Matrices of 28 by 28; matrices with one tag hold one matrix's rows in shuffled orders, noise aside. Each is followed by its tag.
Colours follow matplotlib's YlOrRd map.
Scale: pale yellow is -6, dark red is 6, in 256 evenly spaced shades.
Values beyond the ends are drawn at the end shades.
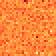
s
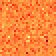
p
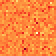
s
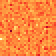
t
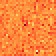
s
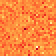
s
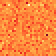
p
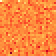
t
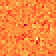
s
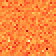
p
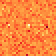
p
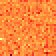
t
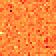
t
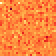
t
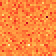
p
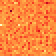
t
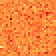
t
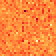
s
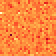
t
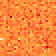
t
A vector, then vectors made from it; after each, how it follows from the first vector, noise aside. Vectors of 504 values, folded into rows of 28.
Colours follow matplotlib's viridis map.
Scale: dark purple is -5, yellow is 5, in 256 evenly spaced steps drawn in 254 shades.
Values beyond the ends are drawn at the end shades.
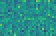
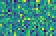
scaled up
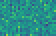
reversed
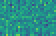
reversed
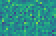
wrapped around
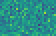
wrapped around
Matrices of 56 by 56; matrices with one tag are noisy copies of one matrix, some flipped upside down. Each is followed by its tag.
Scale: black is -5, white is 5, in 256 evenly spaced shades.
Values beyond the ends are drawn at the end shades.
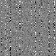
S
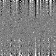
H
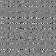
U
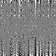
H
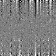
H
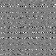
U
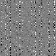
S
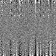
H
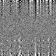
H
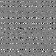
U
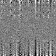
H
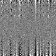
H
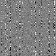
S
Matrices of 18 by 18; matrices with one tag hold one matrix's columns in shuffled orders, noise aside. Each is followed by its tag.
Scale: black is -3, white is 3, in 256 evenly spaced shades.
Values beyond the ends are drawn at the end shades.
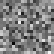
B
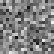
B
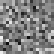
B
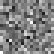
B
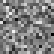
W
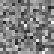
B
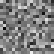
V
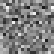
W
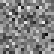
W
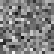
B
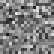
W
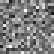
V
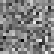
B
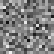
V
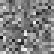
B
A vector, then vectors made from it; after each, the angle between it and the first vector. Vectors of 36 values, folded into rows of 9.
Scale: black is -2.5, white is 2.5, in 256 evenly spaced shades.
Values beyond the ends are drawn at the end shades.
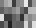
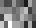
nearly opposite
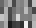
partly aligned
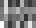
orthogonal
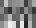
partly opposed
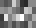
partly opposed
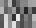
orthogonal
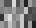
nearly opposite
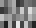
orthogonal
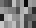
nearly opposite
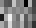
nearly opposite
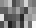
nearly parallel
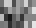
nearly parallel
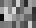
partly opposed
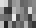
orthogonal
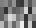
partly opposed
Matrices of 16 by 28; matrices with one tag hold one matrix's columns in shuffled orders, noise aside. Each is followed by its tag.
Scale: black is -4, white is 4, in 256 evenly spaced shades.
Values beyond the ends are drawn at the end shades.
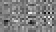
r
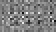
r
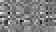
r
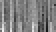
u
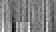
u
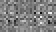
r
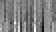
u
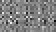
r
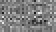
r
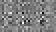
r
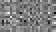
r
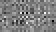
r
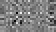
r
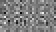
r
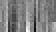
u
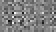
r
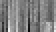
u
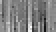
u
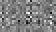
r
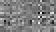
r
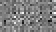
r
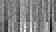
u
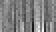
u
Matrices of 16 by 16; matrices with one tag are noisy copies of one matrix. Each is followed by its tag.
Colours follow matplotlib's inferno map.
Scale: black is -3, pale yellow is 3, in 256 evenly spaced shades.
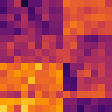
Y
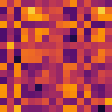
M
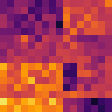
Y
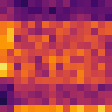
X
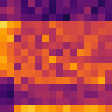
X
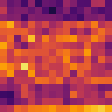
X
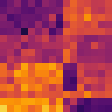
Y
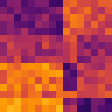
Y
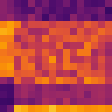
X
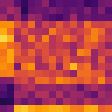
X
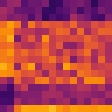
X
